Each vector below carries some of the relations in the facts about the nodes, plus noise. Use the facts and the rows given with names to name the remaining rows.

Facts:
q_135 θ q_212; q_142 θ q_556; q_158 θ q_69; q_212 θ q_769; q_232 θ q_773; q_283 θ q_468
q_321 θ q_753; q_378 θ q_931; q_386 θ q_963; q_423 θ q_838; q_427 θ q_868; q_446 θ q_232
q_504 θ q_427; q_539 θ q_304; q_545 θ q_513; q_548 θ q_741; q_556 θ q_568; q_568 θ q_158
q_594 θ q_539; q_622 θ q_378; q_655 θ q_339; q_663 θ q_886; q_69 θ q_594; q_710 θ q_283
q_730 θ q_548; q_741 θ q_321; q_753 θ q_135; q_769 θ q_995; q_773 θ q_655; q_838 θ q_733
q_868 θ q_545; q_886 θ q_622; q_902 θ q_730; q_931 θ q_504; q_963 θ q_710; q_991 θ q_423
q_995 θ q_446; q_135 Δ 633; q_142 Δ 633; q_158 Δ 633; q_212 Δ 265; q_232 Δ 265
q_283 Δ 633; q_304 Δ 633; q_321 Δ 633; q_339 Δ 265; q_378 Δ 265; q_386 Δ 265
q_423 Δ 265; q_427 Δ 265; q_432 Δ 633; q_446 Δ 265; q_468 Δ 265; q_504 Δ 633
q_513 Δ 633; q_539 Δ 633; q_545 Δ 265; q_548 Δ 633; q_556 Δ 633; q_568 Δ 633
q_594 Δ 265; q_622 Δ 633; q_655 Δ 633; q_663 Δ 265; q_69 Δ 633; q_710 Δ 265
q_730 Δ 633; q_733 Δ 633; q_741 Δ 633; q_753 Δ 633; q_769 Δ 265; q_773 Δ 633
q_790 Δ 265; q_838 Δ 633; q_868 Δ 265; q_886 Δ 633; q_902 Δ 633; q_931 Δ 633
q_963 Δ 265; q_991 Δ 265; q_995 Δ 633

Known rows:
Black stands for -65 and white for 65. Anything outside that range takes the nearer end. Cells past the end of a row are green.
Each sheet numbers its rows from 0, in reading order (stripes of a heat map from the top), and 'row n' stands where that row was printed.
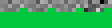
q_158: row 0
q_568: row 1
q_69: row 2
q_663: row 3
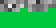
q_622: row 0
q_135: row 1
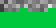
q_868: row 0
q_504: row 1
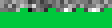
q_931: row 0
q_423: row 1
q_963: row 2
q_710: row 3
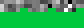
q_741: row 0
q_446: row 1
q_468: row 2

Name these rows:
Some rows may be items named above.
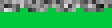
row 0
q_283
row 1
q_378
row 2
q_622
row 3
q_838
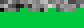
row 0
q_991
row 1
q_513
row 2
q_594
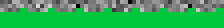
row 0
q_556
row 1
q_622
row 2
q_769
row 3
q_432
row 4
q_663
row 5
q_432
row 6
q_769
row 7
q_995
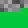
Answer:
q_594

